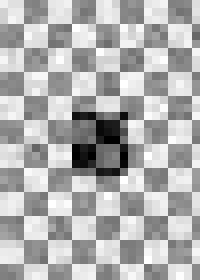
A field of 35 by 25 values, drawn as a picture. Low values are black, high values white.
In the centre lies a patch that is lower than the rest. No overall slope runs across the table. Overall the values sit about 70% of the way up the scale. The ninth with the lowest average is the centre.
